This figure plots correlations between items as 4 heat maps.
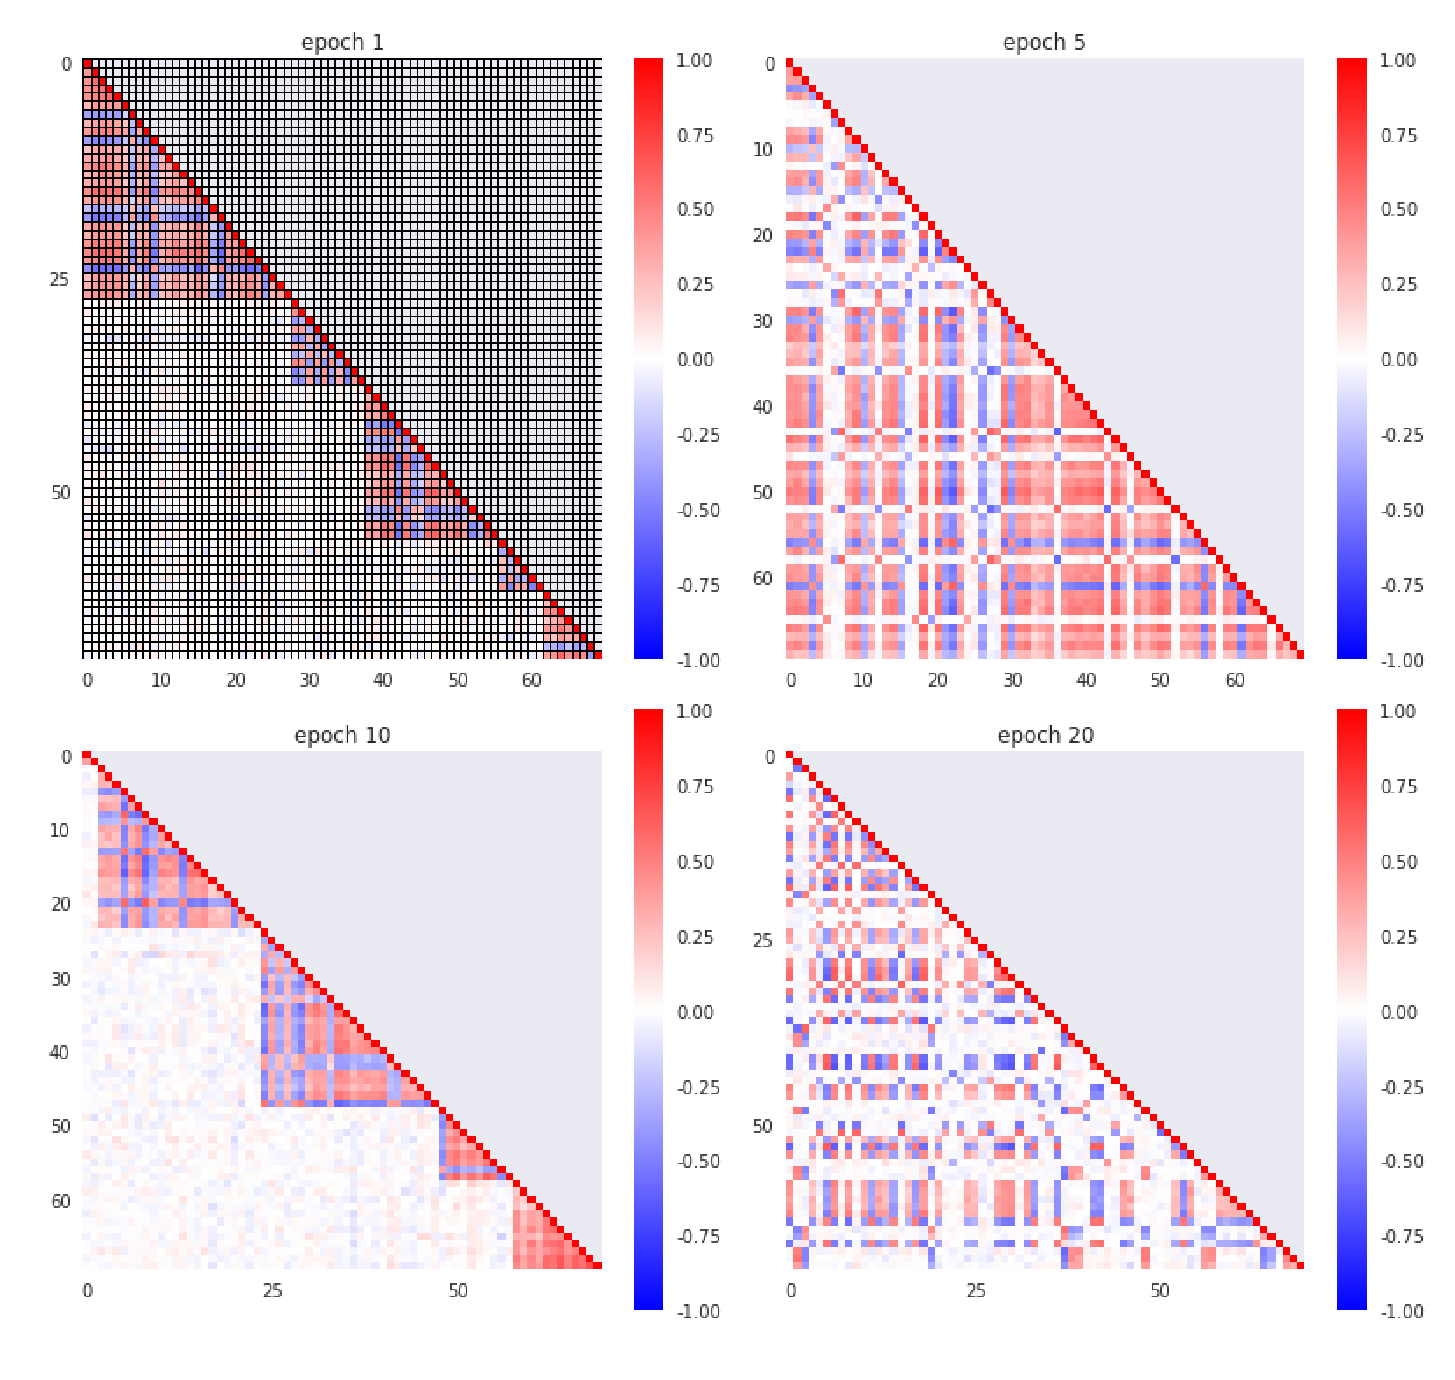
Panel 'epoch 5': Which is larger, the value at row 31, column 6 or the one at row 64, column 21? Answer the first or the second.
the first
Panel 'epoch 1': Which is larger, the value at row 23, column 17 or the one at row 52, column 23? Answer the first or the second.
the second
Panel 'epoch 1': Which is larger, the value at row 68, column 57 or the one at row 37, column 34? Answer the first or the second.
the second
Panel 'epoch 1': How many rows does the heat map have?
70
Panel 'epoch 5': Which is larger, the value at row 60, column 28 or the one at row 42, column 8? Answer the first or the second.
the second
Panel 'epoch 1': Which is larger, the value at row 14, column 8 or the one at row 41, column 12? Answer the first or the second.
the first
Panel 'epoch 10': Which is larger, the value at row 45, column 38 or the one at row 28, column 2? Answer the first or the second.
the first
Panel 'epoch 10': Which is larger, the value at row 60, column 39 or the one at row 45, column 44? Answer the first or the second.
the second
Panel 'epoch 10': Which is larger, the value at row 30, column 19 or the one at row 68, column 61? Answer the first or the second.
the second
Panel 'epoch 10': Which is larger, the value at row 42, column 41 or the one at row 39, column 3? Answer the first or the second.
the first
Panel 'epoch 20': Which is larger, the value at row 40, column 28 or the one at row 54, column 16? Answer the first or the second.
the second
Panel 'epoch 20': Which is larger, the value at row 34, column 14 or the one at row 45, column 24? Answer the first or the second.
the second
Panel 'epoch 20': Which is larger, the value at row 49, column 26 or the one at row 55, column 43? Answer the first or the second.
the second
